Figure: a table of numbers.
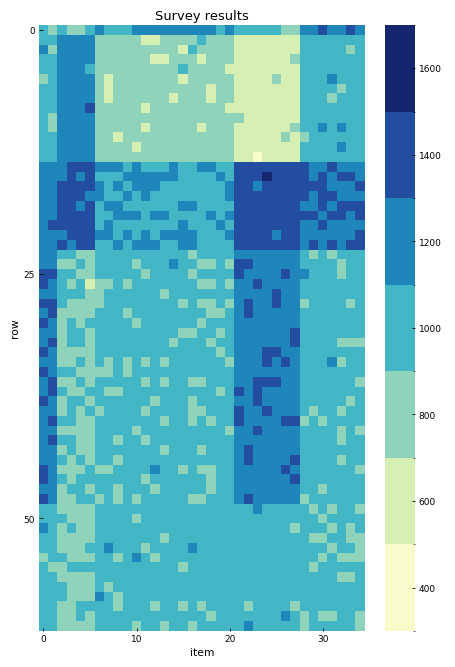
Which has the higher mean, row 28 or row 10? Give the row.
28
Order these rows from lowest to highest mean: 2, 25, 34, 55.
2, 55, 34, 25
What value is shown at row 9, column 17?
800
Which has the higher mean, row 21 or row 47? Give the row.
21
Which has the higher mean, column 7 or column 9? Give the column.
9
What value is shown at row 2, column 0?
1200
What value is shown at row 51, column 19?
1000
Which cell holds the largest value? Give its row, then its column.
15, 24
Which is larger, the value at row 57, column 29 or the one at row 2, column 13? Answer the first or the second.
the first
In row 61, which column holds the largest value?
22
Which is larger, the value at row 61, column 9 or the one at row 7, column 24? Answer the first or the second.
the first
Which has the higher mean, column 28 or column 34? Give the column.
28
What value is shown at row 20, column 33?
1200
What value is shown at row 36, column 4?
1000
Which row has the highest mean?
19
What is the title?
Survey results
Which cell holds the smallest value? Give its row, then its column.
13, 23
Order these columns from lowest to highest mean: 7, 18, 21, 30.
18, 7, 30, 21
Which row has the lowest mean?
7
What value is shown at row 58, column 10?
1000
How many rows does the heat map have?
62
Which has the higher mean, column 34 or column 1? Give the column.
1
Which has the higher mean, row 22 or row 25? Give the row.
22
